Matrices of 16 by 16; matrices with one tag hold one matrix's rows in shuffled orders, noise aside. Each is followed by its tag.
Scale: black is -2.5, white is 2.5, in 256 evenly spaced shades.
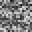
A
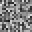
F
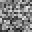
A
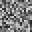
F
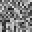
F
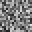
F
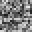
A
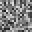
F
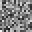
F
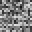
A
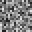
F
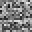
A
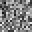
F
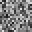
F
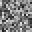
F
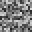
A
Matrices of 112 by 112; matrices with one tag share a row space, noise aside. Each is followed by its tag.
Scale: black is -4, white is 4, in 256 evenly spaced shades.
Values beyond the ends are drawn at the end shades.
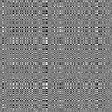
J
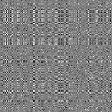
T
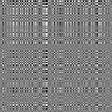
J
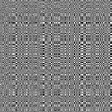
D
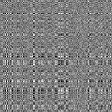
T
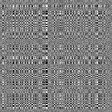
J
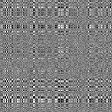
T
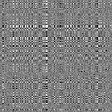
J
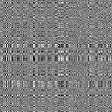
T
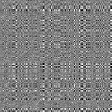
D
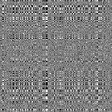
J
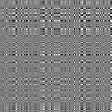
D
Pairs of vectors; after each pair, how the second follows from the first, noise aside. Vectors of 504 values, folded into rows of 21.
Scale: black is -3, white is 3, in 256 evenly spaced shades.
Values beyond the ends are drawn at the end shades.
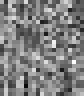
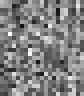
reversed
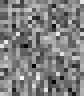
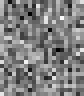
reversed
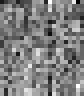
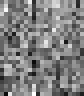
reversed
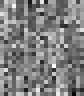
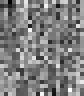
reversed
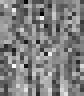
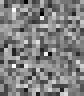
sign-scrambled
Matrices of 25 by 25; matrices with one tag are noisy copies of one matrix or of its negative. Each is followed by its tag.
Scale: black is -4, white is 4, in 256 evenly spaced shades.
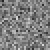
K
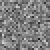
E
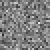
E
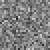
K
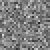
E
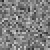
K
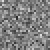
K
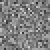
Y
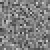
Y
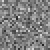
K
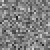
K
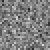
K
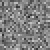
E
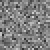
E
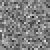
E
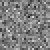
E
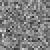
E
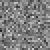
E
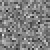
E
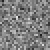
K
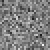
K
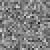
E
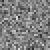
K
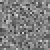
Y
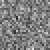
K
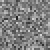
K
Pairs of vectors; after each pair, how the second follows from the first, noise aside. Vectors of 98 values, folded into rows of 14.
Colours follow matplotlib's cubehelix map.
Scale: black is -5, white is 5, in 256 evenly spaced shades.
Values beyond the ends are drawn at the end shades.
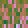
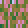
wrapped around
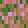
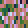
scaled up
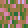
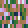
scaled up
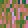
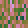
wrapped around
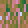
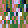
scaled up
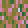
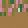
partly zeroed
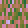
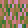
wrapped around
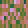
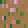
partly zeroed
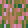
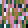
scaled up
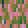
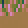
partly zeroed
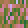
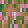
wrapped around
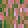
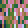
scaled up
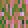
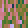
wrapped around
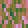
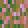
wrapped around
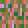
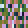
scaled up
